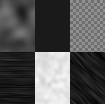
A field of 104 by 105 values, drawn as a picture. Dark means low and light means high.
It is made of 2 by 3 panels. Panel 1,1: low, smooth. Panel 1,2: very low, flat. Panel 1,3: middling, checkered. Panel 2,1: very low, streaked across, faint in contrast. Panel 2,2: very high, blotchy, faint in contrast. Panel 2,3: very low, slanting down to the right, faint in contrast.
